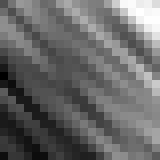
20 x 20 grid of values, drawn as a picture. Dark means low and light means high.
Mirror symmetry: none. Slope: up to the top right. Ninth with the highest average: top right. Grain: diagonal, down to the right.
